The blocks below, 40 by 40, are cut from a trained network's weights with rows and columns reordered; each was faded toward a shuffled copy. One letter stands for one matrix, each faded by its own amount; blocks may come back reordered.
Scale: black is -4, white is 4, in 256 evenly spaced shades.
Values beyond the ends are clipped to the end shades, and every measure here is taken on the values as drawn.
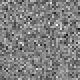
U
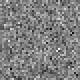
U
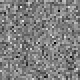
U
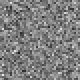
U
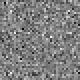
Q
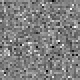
Q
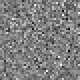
Q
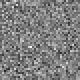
U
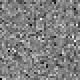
Q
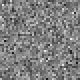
U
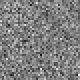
U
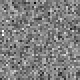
U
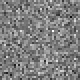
U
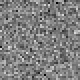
U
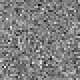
Q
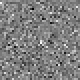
Q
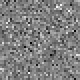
Q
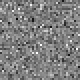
Q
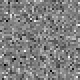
Q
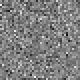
Q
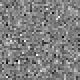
Q
